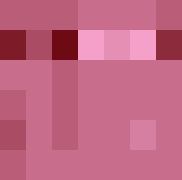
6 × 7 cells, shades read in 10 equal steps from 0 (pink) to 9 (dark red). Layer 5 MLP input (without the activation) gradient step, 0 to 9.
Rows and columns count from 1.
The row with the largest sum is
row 2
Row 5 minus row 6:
1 0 1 0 0 -1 0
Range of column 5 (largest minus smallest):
2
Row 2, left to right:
8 5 9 0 1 0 7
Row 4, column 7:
3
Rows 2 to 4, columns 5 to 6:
1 0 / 3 3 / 3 3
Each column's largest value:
8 5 9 3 3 3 7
